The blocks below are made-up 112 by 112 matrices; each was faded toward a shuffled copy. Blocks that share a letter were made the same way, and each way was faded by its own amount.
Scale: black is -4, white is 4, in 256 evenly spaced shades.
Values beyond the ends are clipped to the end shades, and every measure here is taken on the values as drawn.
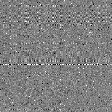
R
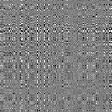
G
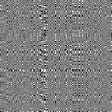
G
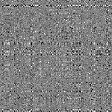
R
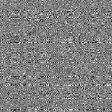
R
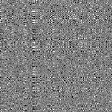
R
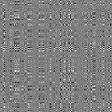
G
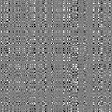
G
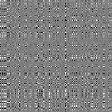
G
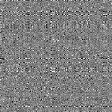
R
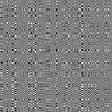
G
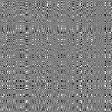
G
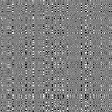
G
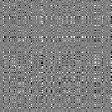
G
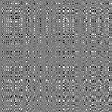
G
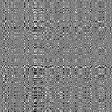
G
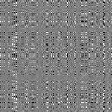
G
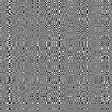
G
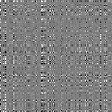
G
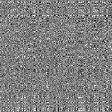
R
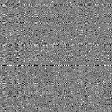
R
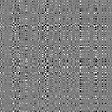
G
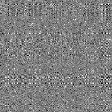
R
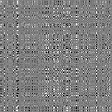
G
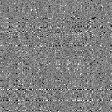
R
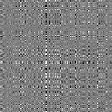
G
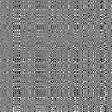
G
